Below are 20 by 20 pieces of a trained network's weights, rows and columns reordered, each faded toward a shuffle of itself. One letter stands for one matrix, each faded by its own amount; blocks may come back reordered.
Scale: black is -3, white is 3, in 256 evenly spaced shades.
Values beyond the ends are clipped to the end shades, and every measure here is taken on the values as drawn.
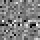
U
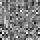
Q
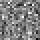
Q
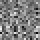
Q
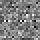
U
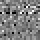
U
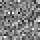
Q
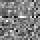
U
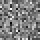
Q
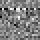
U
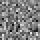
U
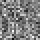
Q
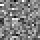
Q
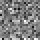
U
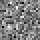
U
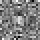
Q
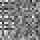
Q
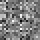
Q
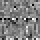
U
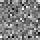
U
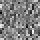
Q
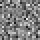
U
